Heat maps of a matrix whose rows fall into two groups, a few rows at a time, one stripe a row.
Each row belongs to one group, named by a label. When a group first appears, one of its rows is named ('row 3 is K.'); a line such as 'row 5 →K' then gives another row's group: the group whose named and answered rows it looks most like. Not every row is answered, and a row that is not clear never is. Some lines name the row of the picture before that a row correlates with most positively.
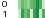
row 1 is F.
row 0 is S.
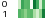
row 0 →F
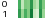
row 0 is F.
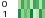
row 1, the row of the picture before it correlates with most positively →1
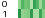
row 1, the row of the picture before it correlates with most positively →1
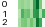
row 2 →S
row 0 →S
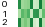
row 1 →F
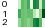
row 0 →F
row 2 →S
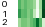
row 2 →S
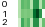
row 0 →F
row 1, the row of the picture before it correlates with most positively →2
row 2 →F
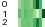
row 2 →S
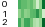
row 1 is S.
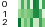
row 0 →F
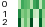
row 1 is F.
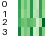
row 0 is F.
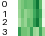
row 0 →S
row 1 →S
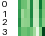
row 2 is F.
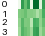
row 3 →F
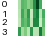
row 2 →F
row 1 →F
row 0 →S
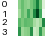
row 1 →S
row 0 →S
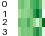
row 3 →S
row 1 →S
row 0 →S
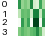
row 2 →F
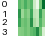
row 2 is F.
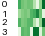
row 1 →S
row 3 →F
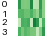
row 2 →F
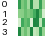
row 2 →F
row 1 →S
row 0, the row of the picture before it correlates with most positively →0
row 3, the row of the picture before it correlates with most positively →0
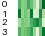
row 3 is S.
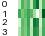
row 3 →F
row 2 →F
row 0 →F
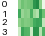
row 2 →S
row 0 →S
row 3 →F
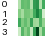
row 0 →F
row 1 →S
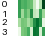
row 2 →S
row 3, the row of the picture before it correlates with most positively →0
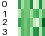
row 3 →F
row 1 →F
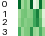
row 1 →S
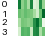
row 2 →S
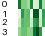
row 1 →F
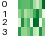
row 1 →S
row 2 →F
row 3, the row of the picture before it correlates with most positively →0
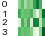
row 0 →S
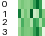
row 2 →F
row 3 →S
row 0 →S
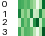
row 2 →F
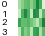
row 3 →F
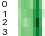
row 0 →S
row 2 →S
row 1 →S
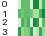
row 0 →F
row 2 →F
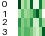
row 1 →S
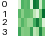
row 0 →F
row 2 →S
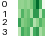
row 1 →F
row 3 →F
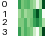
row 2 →S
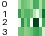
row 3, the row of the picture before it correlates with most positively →1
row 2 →F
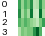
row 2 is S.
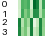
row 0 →F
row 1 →F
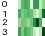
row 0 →F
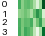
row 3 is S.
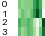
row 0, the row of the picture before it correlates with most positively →1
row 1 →S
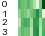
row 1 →S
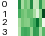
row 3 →F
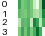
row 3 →S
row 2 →F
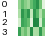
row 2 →F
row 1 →F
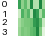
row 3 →S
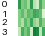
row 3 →F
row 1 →S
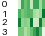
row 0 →F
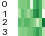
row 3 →S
